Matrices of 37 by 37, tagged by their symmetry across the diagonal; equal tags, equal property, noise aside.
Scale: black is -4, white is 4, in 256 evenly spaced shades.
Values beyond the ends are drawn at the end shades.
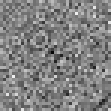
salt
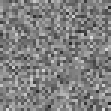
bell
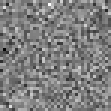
bell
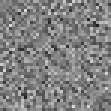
salt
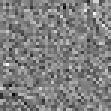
bell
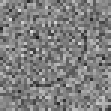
salt
